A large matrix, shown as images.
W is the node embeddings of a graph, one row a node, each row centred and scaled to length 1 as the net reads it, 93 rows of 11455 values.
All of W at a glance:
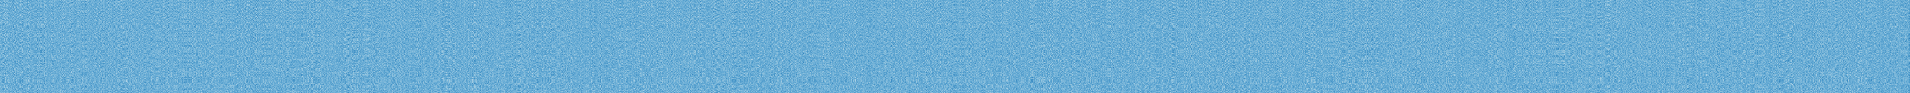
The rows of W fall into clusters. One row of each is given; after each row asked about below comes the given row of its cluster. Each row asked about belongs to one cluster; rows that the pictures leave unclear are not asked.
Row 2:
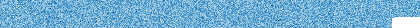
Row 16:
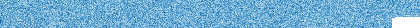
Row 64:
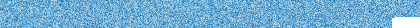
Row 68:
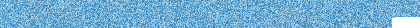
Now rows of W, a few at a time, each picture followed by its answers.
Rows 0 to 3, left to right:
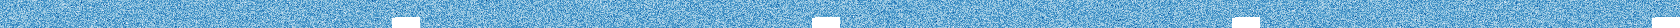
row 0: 68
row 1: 64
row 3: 68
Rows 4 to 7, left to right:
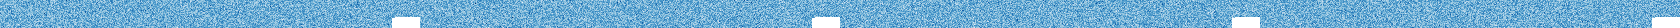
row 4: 64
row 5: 64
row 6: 68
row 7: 68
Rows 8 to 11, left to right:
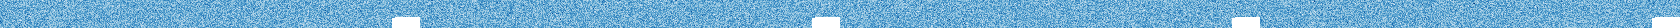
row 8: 16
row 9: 64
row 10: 68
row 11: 16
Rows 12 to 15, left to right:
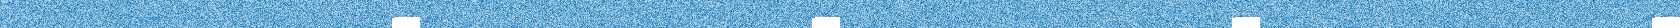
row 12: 2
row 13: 64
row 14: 68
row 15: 64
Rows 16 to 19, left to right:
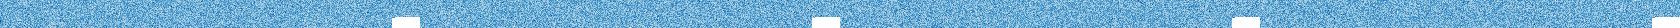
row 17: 68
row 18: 64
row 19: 2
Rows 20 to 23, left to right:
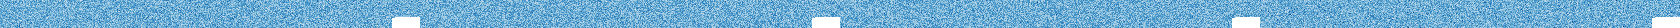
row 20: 16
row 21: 68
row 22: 64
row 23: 2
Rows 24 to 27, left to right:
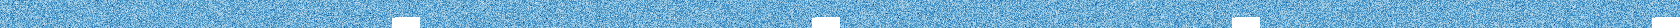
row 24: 2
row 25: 68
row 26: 68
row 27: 68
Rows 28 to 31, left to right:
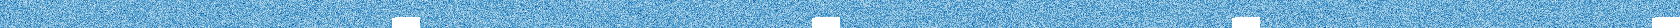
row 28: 16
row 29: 64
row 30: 16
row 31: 2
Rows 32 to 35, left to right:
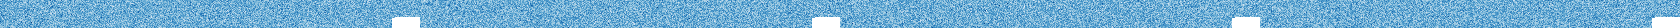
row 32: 16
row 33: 2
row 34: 64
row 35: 64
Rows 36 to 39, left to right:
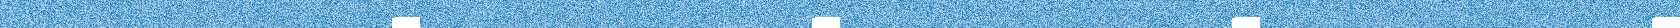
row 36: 2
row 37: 16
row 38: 64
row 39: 64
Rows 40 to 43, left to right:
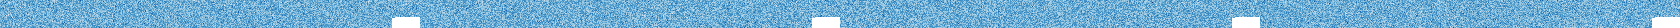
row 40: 64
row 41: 68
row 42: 2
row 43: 16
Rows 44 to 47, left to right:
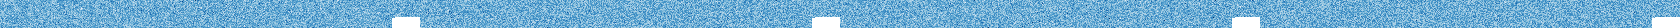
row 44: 64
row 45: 2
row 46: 2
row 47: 68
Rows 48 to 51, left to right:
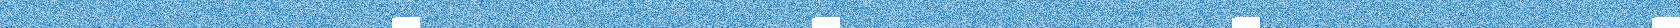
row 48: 64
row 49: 64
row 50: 16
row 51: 16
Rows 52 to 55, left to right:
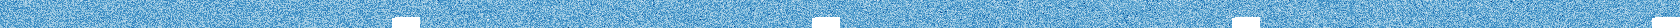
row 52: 16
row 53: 2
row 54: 16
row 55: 64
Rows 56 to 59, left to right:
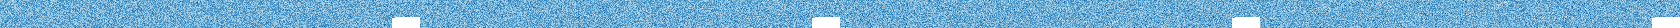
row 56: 64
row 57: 2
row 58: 2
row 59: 68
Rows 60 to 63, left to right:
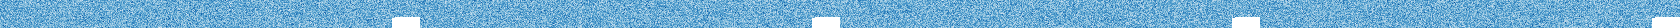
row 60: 16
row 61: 16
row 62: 2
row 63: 16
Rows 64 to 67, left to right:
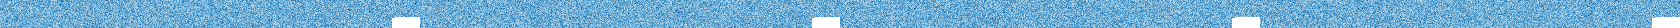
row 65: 2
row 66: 16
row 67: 2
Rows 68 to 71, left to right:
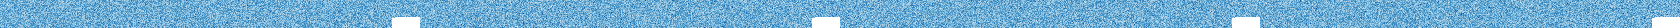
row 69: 68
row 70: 68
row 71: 16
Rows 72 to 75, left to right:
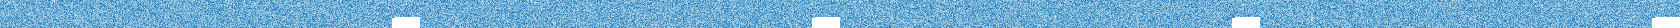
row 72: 64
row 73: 68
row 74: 64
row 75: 64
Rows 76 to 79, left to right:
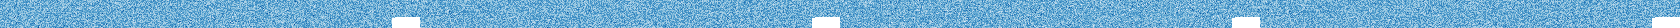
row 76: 68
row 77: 2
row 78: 16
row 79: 2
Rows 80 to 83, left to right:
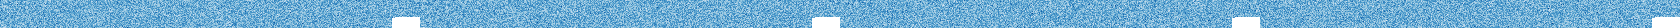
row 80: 2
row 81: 2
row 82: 2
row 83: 16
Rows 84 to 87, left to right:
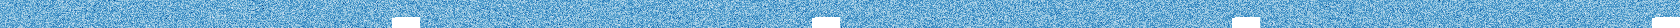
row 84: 68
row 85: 64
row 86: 64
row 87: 64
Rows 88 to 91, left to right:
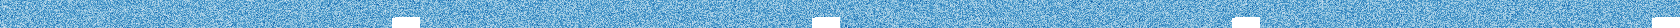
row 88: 2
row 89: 2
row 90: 64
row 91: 68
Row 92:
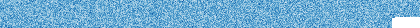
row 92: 64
